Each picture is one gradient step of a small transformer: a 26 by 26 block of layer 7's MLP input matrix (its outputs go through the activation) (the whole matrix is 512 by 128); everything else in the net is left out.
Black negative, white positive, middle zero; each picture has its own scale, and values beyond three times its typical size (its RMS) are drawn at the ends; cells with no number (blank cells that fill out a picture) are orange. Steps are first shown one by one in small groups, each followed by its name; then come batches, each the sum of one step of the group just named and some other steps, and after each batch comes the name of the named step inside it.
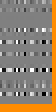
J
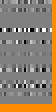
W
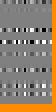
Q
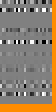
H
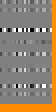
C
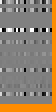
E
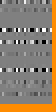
H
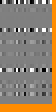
J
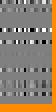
W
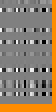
E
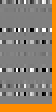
J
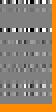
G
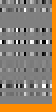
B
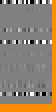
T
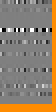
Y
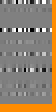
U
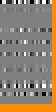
Y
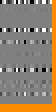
G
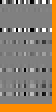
U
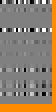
U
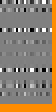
U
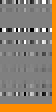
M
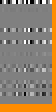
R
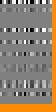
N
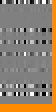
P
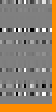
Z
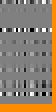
M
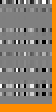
P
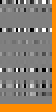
M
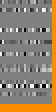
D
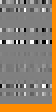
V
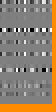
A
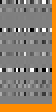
A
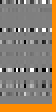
A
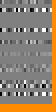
D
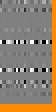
V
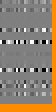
V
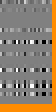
D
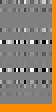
V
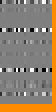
A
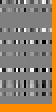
D
